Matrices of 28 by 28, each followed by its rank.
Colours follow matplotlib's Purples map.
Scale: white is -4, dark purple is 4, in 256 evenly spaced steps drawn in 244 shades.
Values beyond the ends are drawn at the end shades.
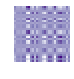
one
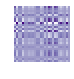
one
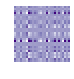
one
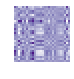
two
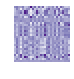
three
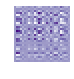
two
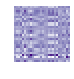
two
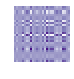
one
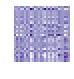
two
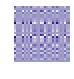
one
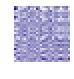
three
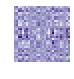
three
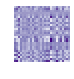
two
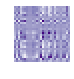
two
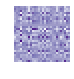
three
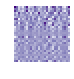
three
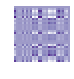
one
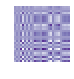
one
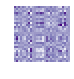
three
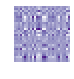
two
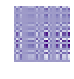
one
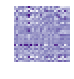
three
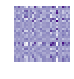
two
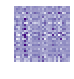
three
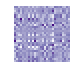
three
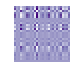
one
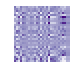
two
